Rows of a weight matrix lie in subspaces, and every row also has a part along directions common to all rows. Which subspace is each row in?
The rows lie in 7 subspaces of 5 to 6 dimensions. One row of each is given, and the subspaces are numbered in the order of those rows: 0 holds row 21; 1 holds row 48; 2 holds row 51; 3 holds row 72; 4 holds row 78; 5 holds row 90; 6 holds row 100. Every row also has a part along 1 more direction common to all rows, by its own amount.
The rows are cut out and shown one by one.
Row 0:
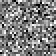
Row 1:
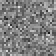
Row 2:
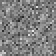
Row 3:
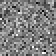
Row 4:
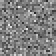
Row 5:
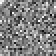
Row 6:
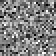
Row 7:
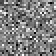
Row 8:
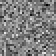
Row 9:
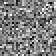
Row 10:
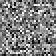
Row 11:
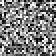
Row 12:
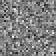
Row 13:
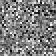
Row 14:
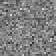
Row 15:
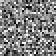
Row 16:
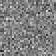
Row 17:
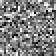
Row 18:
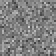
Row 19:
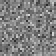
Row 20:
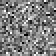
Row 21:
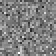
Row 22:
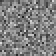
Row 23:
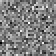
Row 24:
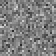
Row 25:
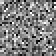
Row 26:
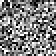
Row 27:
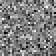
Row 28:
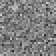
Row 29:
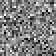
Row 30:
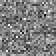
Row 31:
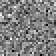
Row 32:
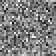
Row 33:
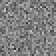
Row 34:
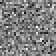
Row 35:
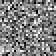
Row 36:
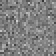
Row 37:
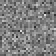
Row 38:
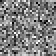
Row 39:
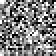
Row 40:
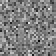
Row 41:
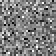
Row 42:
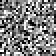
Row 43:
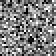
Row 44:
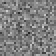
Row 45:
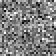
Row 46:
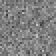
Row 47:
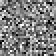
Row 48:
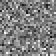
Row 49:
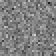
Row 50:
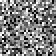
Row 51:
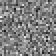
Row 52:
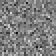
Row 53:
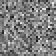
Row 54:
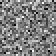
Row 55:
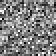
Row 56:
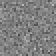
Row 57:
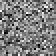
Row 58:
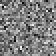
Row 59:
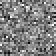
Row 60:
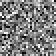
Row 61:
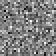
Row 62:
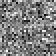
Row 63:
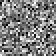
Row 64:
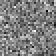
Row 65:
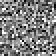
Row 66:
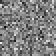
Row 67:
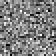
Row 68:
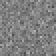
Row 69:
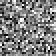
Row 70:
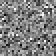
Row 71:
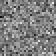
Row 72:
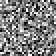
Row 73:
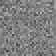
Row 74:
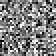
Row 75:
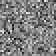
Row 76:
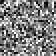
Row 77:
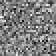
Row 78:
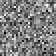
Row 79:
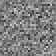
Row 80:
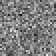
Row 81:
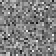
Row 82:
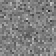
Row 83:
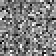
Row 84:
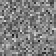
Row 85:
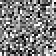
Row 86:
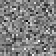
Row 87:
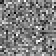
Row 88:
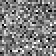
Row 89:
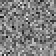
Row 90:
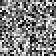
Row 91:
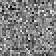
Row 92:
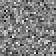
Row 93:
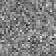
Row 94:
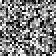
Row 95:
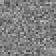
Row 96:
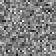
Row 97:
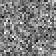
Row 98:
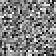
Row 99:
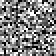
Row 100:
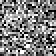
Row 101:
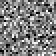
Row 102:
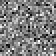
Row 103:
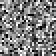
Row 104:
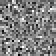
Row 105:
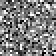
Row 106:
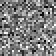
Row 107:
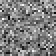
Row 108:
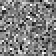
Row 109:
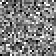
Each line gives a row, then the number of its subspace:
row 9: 0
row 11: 2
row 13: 6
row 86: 3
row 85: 5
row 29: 4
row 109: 4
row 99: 6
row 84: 6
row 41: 4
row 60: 1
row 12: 3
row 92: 3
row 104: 1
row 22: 4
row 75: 3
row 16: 3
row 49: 5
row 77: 2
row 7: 0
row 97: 3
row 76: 2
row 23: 4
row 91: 6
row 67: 4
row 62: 6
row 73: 0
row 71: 2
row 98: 5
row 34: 2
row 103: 5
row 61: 3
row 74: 5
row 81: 4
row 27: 1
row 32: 2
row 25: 2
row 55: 0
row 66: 5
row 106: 1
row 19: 5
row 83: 5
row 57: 1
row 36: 3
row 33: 3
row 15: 3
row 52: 4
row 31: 1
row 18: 1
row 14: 0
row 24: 1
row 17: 6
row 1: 6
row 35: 0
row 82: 0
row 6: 2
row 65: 0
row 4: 6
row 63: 4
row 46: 0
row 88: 6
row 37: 6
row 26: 4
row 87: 2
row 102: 1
